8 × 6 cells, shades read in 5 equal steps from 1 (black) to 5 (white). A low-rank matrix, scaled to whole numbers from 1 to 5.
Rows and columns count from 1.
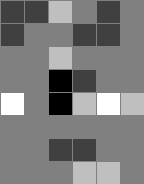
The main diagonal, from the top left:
2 3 4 2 5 3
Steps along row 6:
same same same same same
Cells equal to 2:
9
